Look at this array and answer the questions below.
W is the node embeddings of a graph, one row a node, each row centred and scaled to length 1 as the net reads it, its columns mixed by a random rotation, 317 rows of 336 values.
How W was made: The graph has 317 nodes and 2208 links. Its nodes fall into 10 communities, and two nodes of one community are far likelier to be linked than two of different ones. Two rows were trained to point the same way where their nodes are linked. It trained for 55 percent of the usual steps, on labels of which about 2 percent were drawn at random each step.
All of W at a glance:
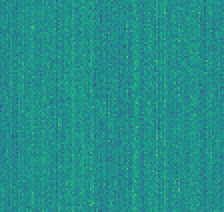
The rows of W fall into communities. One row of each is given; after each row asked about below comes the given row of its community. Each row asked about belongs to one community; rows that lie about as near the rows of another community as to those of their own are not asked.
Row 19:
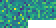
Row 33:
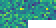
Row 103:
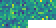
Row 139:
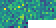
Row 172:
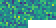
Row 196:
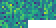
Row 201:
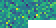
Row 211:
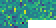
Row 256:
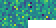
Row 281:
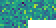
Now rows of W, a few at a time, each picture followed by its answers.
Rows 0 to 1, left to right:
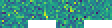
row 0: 33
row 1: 19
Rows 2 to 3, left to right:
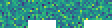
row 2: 201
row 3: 281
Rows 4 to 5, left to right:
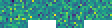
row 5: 19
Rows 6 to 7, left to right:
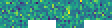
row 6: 281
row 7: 103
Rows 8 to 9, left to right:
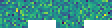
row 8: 256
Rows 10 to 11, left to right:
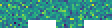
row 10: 256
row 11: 201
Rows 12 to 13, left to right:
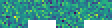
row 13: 281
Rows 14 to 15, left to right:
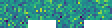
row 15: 196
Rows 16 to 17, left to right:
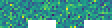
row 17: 139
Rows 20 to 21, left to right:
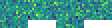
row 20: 201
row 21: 33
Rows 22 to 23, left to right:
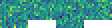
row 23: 172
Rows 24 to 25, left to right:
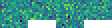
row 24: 281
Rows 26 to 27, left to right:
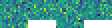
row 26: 19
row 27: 19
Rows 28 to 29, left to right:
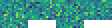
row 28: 33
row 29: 196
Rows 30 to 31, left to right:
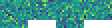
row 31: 201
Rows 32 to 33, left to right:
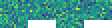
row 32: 139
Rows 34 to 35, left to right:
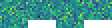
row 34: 256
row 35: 19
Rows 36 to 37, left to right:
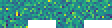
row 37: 201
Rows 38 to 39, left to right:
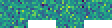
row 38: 139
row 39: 103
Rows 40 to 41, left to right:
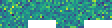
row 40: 281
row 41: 139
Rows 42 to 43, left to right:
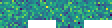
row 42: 256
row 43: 139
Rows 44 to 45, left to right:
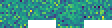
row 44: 201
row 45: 196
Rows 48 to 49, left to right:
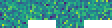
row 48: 281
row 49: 256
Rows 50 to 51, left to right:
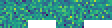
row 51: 201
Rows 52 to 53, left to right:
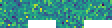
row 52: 139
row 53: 281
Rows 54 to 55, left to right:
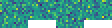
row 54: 172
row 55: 19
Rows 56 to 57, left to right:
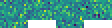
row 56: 211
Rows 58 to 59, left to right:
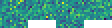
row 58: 19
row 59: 33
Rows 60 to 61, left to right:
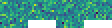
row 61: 281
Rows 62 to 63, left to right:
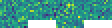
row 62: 139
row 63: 281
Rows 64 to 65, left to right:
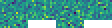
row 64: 33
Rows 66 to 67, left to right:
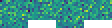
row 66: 256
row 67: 139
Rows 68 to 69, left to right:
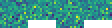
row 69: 139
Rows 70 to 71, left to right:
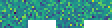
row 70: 201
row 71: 256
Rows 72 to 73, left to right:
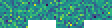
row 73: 256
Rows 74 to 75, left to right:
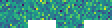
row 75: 281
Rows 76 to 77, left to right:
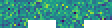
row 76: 256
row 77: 196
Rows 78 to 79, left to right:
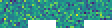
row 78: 172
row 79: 33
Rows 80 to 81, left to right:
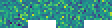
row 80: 256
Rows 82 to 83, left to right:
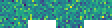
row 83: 19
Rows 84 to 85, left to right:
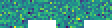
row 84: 139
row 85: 139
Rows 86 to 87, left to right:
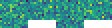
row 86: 103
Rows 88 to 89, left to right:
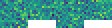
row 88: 281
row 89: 33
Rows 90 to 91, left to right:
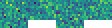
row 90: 33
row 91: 172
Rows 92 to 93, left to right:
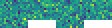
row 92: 172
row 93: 196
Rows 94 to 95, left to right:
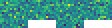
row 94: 201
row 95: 103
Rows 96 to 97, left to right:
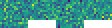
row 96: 19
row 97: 19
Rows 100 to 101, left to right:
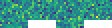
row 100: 281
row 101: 201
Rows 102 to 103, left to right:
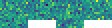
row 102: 103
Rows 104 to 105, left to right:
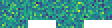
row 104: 281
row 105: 196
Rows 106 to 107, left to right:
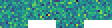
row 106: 211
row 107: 256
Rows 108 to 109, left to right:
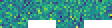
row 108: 19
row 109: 196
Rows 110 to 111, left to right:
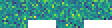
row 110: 172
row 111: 256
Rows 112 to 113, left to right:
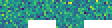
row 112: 256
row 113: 211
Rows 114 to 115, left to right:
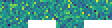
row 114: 103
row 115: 103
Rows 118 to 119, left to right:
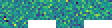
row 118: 196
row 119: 281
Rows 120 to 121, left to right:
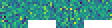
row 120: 196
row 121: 19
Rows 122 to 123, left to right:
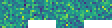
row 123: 256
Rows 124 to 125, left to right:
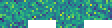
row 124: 256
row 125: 33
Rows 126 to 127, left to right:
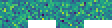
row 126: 103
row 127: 196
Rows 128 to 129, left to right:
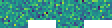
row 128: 256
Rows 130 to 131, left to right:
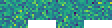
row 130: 196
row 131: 281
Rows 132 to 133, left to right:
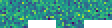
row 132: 33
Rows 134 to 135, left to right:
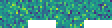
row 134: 211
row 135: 139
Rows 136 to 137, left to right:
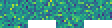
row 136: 103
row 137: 33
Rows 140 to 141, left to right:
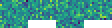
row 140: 201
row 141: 33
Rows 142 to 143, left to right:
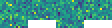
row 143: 201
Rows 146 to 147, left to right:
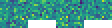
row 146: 196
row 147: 19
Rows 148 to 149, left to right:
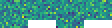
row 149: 196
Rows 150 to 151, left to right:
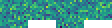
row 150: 172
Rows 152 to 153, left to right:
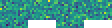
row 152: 196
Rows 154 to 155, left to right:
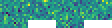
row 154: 172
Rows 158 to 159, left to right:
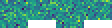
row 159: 103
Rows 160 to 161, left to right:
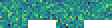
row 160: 201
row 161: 201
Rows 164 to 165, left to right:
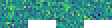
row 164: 103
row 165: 256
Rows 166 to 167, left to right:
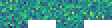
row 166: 103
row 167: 201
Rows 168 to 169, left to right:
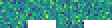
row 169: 172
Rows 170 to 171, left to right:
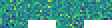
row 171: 33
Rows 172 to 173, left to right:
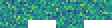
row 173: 172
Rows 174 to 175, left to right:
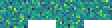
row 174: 139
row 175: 103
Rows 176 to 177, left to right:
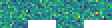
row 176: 256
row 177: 33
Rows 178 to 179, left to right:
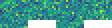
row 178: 281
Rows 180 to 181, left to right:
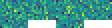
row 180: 196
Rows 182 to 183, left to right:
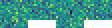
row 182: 201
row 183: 201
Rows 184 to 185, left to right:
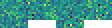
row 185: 211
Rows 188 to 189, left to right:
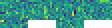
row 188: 33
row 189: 172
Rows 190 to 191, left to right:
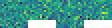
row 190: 281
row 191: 139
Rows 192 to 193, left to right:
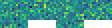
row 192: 256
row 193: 19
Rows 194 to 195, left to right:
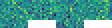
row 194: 211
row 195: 211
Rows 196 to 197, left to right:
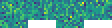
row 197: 103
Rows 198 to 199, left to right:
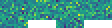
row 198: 139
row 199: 256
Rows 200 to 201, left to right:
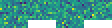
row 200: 172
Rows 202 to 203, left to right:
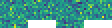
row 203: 19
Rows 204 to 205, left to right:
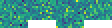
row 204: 103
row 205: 19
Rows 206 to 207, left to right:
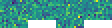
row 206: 172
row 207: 103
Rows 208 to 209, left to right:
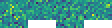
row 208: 256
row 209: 201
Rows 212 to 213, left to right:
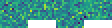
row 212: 281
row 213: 196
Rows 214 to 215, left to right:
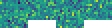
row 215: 256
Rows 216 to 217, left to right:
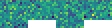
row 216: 281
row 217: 19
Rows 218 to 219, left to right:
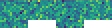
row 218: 201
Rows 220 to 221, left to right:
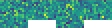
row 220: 33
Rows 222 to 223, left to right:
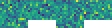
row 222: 139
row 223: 19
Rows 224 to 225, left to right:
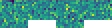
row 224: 172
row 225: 19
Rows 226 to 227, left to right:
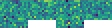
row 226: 172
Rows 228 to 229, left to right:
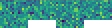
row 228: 172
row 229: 196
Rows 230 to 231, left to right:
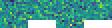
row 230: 172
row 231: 33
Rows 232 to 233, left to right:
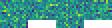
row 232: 201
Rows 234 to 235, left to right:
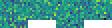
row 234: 172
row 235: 103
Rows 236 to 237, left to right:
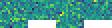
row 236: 201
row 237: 33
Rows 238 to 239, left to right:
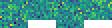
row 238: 256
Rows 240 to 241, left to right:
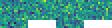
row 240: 172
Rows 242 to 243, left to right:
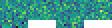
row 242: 196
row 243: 103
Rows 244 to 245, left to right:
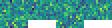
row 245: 19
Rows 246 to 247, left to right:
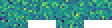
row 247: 196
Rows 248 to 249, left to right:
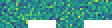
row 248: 281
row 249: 256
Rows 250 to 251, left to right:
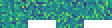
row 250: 33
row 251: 33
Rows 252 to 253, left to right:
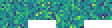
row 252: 103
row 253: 139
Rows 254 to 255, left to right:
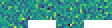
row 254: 139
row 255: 211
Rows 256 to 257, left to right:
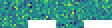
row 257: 256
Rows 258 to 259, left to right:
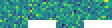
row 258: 201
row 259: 103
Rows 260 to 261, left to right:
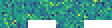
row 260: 172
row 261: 256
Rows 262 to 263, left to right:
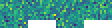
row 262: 196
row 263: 281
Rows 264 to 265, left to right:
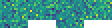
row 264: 201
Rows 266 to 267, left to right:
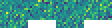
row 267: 281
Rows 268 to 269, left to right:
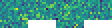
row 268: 201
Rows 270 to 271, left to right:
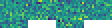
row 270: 33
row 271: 172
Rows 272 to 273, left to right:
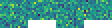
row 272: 103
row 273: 256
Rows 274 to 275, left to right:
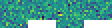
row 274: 281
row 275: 33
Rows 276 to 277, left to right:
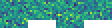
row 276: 172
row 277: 33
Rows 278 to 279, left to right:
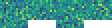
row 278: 256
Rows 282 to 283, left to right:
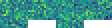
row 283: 281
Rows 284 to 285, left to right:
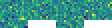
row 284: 139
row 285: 201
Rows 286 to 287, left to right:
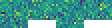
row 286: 33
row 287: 19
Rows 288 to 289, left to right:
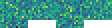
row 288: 33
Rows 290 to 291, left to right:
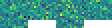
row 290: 139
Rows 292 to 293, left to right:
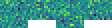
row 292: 281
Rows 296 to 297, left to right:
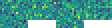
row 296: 281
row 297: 281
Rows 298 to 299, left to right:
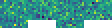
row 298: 211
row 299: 33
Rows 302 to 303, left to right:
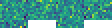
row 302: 196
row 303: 201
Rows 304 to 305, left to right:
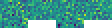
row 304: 256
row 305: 256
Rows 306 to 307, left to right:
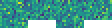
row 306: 19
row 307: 139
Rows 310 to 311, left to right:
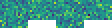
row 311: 33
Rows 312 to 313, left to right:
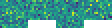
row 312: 33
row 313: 33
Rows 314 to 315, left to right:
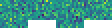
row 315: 33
